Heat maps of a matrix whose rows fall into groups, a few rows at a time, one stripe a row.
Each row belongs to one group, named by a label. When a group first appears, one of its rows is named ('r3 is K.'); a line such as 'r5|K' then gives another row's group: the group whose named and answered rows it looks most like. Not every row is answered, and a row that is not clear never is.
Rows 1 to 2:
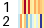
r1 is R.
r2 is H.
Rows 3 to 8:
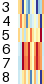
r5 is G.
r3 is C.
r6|R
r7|R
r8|H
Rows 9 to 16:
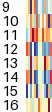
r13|R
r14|C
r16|G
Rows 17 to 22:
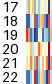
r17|H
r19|C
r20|G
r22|G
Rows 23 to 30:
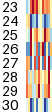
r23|R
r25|R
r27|G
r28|G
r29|G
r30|C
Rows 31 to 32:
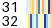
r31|H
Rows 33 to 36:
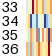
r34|C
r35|H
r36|G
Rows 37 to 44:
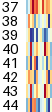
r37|R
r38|H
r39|C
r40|R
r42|H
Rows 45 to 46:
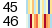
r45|H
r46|R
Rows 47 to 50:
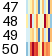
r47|H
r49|H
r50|R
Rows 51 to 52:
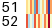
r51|H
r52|G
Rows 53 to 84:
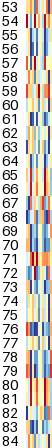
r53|H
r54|G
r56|C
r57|G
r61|C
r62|H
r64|C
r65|R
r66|R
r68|G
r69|C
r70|C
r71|R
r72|G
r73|C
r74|H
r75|H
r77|H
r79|C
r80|R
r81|R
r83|C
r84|H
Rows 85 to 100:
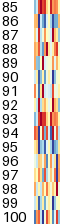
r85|R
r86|C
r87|R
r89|G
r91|G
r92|R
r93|R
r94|G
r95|C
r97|H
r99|C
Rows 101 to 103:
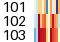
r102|R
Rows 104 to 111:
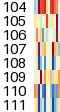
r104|R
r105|G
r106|H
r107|R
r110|C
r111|C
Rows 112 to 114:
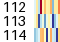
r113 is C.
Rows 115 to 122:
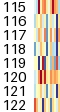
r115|R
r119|G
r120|R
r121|H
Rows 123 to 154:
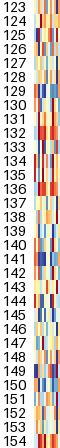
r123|H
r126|G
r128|H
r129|C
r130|R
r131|R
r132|R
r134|G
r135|G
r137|H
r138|G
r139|C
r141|C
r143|G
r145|C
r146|H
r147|G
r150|C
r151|G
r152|H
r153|H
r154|R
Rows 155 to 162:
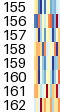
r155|C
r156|G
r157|C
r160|C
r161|G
